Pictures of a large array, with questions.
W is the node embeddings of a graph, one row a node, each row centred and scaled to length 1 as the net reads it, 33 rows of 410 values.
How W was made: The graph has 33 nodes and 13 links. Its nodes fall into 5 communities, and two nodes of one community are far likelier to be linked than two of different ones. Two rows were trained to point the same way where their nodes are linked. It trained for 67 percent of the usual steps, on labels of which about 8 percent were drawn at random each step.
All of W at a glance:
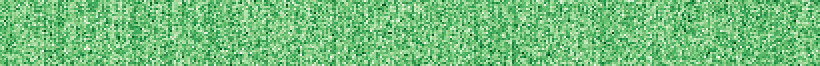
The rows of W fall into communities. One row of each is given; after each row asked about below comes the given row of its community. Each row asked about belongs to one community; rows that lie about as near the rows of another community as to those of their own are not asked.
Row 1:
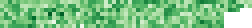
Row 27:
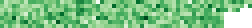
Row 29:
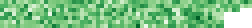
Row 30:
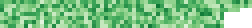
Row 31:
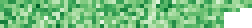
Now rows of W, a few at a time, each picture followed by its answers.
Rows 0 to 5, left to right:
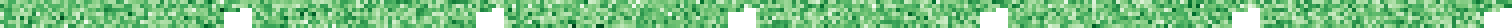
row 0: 31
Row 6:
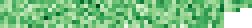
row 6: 27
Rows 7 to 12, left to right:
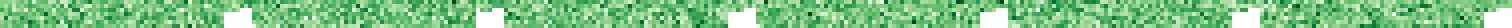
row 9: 29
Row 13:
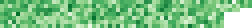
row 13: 31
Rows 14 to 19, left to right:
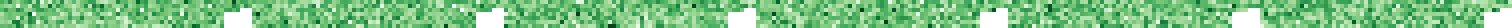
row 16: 1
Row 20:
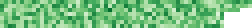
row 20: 30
